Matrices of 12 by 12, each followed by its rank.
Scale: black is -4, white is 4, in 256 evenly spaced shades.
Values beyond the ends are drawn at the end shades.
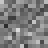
full rank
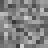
full rank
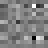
two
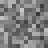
full rank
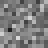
full rank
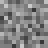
full rank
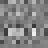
two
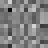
two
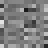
two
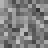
full rank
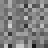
two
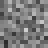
full rank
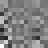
two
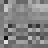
two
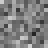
full rank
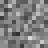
full rank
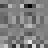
two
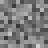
full rank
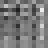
two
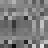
two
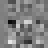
two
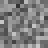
full rank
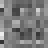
two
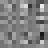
two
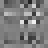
two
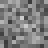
full rank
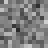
full rank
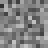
full rank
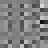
two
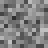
full rank
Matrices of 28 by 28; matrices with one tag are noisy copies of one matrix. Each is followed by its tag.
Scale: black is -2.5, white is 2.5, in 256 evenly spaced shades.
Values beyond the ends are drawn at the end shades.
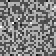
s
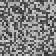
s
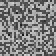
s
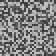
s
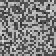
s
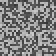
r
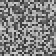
s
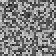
r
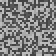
r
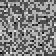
s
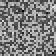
s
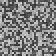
r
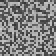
s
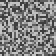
s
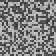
s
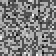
r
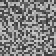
s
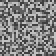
s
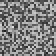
s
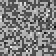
r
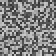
r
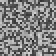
r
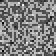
s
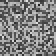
s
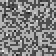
r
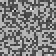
r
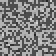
r
